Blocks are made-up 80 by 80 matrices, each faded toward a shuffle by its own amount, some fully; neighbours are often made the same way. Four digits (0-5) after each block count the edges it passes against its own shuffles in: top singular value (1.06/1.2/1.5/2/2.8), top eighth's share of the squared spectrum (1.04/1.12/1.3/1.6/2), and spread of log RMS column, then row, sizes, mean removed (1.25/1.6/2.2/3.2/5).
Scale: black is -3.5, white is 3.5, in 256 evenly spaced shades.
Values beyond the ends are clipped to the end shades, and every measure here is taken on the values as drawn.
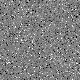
1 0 0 0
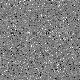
2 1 0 1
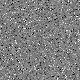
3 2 0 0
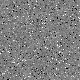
2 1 0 0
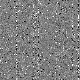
2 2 2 0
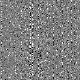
2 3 3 0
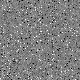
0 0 0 0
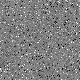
1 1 0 0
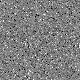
0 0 0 0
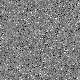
0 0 0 0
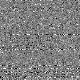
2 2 0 3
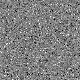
0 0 0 1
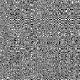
4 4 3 3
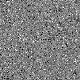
3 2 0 0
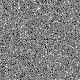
2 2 0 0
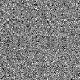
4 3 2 1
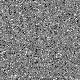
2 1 0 0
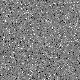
0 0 1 0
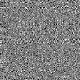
4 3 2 2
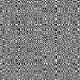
5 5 4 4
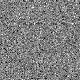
3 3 1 0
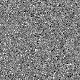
2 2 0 0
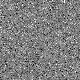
2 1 0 0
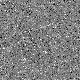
1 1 0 0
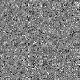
4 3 1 2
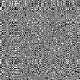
5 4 3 3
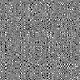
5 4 3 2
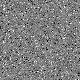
0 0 0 0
